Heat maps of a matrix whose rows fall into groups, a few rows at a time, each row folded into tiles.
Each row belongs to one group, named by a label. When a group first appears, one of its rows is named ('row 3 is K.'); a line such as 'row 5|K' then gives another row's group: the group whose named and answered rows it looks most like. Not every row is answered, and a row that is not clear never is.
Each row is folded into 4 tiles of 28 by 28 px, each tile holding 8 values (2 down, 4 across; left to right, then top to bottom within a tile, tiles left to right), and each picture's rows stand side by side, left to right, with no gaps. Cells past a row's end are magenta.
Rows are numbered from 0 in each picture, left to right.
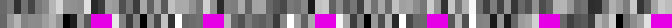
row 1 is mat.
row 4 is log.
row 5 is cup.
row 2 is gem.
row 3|mat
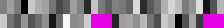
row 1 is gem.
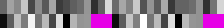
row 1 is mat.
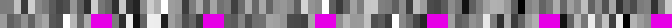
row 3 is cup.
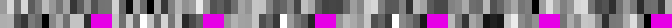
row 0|gem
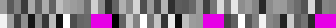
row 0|mat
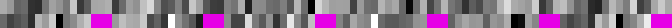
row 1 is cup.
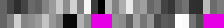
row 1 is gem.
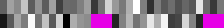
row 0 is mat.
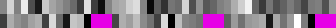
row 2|gem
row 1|log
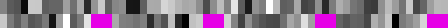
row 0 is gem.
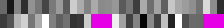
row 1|mat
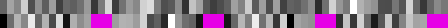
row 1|cup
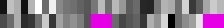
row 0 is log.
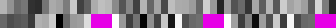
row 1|mat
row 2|mat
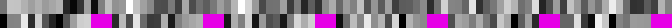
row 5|log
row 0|log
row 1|log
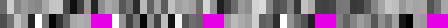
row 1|mat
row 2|cup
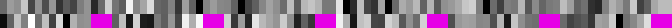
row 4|log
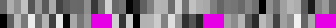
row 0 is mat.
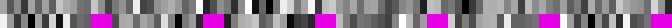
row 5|mat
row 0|mat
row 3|gem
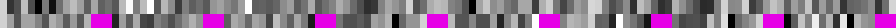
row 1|log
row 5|cup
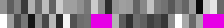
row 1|gem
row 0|mat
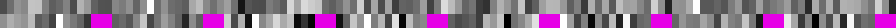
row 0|cup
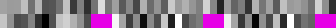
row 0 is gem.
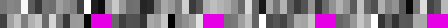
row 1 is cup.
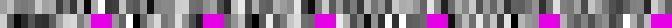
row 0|gem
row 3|mat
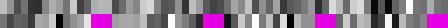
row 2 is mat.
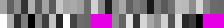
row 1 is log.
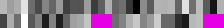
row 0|log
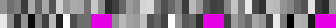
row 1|cup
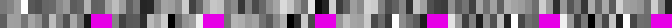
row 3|cup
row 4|mat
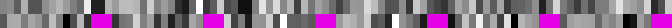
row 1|log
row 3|cup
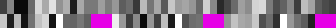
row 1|mat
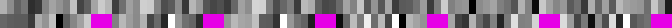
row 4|gem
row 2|cup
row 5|mat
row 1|cup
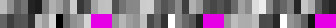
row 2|cup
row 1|cup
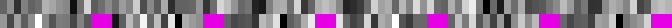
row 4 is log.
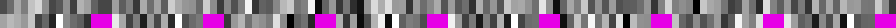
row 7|mat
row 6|gem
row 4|mat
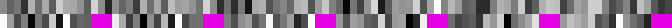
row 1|mat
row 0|mat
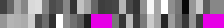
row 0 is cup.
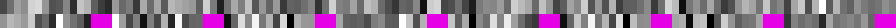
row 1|mat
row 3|gem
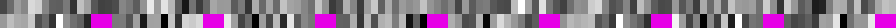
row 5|cup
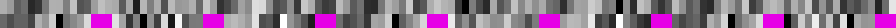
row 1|mat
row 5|cup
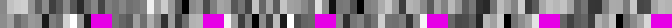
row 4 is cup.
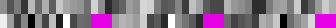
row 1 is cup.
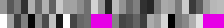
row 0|mat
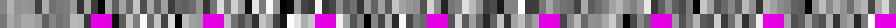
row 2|gem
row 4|log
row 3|mat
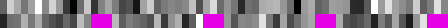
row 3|gem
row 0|log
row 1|gem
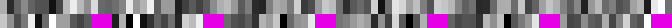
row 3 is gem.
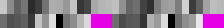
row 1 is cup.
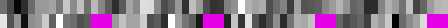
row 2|log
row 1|cup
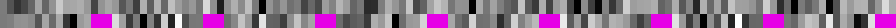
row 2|log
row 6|mat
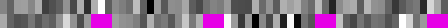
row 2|mat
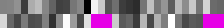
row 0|gem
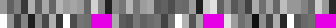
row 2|mat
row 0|mat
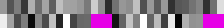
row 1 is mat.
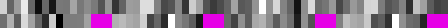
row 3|cup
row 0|log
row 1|cup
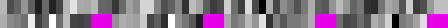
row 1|cup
